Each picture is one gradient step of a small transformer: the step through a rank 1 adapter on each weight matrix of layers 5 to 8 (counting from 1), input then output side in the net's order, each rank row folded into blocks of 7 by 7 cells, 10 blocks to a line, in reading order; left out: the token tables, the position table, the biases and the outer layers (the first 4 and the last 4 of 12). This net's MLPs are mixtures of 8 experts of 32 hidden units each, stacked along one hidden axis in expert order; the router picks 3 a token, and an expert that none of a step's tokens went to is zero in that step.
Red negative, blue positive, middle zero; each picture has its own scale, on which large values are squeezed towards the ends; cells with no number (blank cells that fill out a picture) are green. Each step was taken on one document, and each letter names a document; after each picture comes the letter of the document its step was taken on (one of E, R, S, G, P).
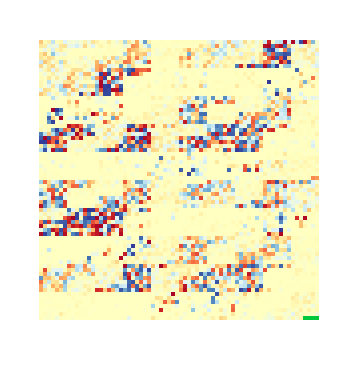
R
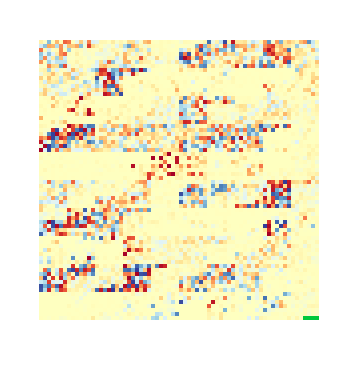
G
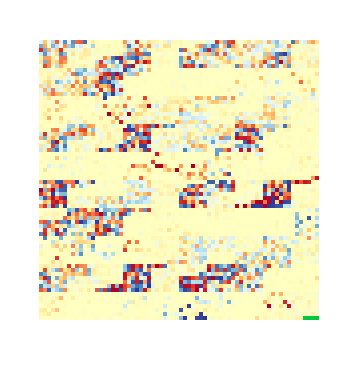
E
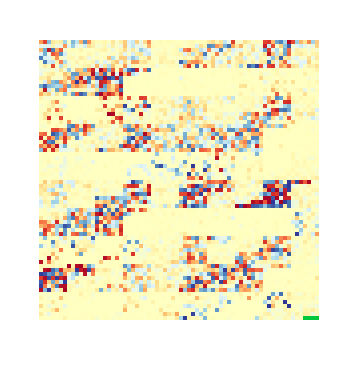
E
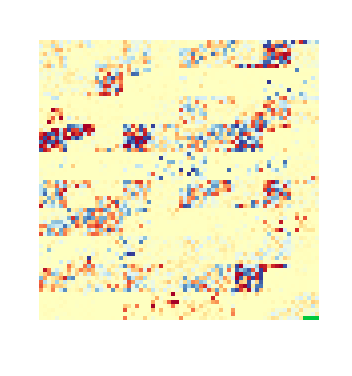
R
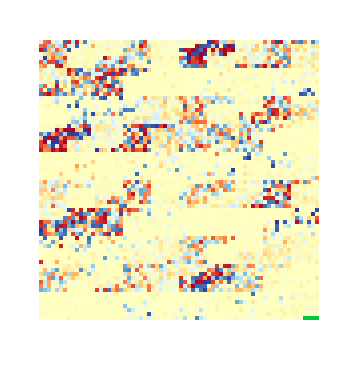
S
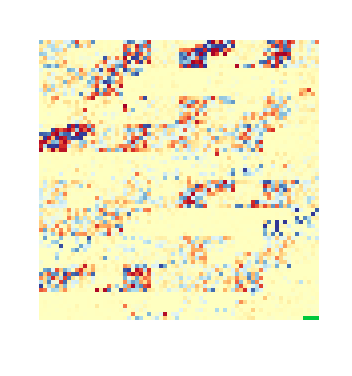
S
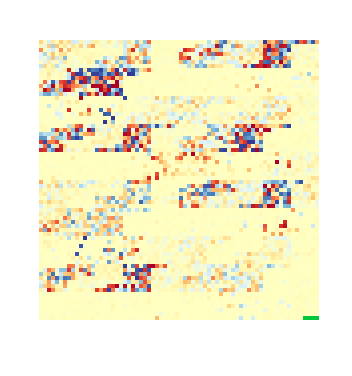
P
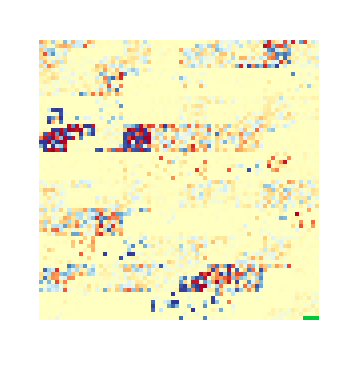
R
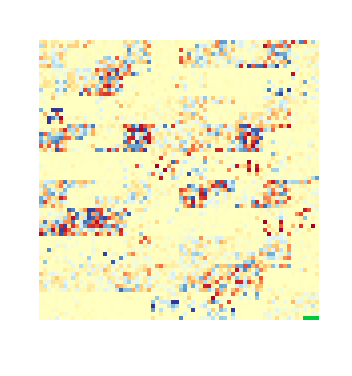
R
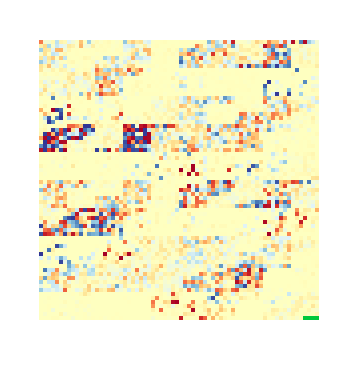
R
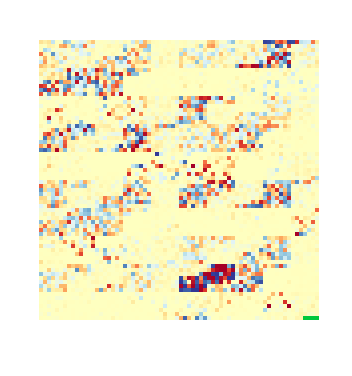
E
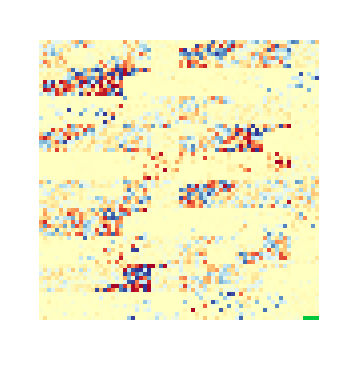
P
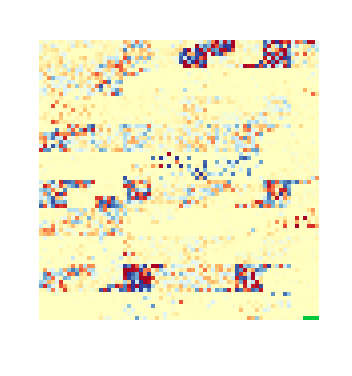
G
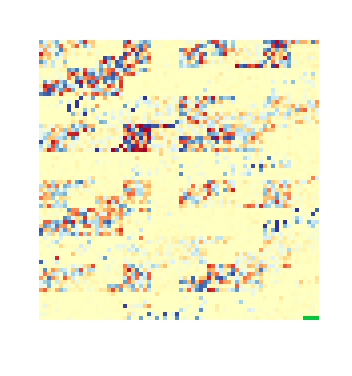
S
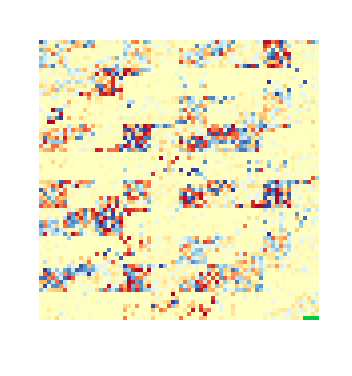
R
